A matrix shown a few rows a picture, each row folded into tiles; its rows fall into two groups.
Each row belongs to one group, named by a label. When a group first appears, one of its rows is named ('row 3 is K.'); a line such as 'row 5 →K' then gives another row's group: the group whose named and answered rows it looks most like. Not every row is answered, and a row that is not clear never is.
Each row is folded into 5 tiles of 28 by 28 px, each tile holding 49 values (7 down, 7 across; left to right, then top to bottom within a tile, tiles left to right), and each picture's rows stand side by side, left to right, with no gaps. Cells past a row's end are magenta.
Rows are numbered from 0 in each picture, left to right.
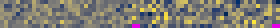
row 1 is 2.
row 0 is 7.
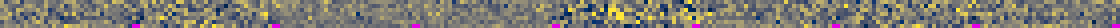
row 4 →2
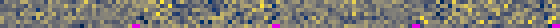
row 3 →7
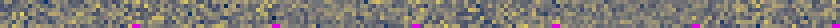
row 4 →7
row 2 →2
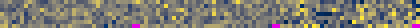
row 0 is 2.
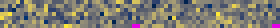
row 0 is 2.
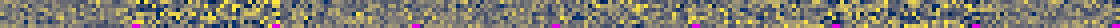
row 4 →7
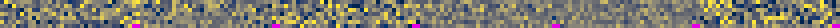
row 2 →7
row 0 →2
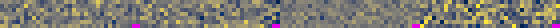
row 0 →2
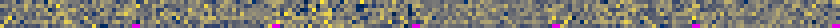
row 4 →7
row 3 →7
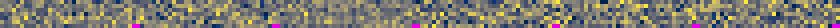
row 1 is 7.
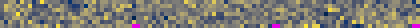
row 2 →7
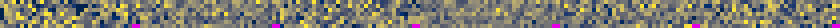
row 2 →7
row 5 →7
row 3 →2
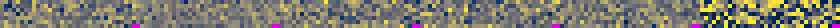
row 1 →7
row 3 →2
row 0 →7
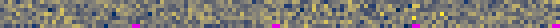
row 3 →2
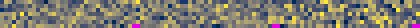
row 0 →2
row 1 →7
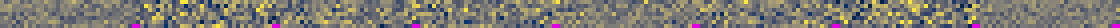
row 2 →7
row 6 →7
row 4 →2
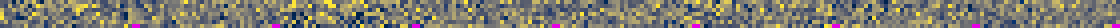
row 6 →2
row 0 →7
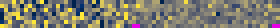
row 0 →7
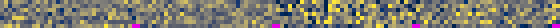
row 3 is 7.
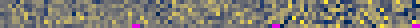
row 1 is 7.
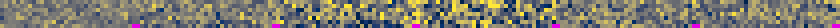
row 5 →2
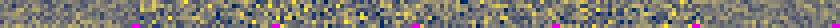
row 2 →7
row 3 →7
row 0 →2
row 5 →7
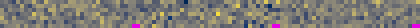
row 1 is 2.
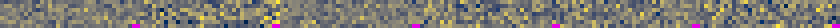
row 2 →7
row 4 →7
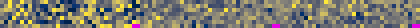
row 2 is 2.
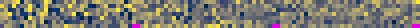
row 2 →2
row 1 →2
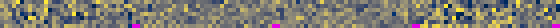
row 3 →2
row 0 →2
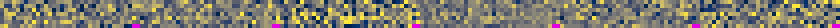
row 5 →2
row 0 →7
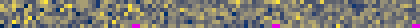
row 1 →2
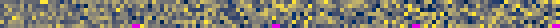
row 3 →2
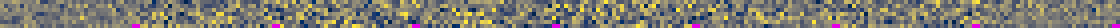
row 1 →2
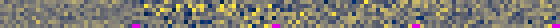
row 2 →2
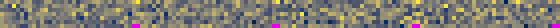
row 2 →2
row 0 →2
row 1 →2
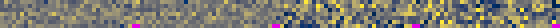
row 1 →2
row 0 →2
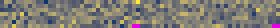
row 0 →2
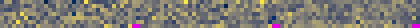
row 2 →2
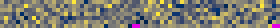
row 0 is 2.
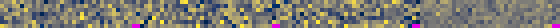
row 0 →7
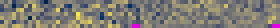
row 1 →7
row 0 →2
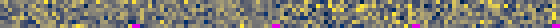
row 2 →7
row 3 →7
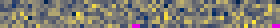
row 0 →2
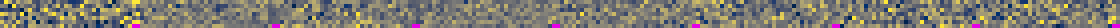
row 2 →2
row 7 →7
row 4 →2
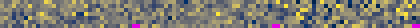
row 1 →2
